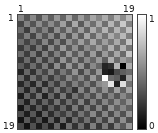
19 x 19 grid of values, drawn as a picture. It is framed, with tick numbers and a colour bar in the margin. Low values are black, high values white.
Odd patch: rougher, in the middle right. Slope: up to the top right. Histogram: bell-shaped. Average level on the scale: 40%. Roughest part: middle right.
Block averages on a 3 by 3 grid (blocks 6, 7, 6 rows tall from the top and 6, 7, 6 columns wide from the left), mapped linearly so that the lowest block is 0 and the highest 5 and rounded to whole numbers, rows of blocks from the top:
245 | 133 | 013
